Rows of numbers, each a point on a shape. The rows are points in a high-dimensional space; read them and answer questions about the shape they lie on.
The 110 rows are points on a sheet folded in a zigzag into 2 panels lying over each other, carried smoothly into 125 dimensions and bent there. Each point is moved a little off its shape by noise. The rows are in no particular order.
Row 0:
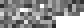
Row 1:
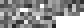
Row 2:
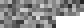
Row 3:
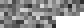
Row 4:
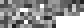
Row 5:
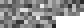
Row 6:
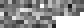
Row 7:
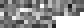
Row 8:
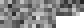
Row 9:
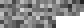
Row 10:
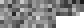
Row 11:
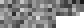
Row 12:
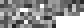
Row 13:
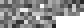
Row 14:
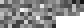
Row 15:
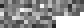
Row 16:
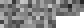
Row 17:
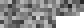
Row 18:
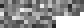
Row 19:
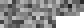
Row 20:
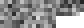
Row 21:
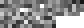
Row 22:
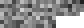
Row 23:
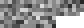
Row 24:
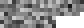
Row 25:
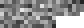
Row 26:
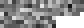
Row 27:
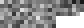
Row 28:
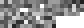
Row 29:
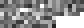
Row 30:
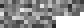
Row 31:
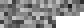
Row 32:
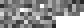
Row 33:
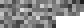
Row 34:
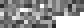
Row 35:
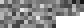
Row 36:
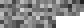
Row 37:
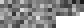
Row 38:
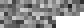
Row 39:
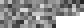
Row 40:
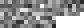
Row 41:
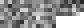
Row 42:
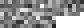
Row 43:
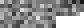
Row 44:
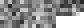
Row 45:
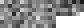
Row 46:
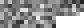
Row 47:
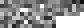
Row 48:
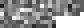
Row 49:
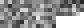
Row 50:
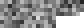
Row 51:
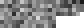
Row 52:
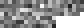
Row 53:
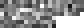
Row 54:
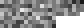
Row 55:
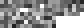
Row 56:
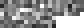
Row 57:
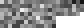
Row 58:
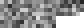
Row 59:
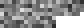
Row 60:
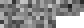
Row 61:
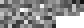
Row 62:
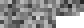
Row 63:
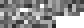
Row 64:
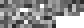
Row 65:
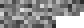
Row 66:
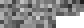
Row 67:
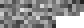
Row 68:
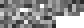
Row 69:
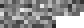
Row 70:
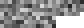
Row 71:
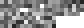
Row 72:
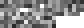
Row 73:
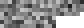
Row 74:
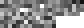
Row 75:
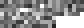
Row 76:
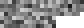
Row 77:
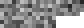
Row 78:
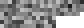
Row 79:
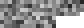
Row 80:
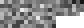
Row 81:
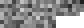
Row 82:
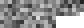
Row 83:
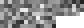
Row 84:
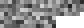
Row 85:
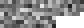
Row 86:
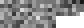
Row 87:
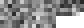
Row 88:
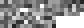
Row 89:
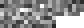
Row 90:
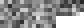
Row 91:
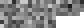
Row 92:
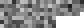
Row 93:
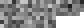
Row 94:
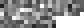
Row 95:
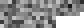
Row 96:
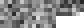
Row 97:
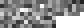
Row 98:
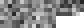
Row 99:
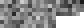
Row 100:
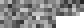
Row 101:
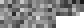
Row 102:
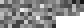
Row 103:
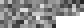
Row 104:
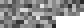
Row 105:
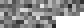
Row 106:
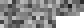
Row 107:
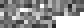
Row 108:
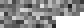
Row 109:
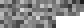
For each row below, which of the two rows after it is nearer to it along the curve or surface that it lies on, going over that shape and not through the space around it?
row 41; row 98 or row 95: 98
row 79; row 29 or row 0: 29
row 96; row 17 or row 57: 17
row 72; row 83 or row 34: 34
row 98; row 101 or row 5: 5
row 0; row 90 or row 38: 38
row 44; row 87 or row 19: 87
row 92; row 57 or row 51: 51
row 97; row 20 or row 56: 56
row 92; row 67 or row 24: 67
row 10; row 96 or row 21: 21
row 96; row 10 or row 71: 71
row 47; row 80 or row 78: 80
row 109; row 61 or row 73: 61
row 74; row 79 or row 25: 25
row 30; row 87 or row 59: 59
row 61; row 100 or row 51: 51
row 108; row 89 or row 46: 46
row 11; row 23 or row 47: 47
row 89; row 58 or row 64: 64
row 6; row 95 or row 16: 95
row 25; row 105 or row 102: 102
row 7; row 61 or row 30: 30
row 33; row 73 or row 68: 68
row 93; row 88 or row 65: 65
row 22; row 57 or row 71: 57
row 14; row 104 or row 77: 77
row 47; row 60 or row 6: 6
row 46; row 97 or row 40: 40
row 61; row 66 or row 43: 43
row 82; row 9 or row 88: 88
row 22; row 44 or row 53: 53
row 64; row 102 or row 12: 12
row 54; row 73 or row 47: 47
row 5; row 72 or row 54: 72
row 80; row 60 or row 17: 60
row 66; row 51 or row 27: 51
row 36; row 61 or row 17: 61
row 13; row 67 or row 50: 50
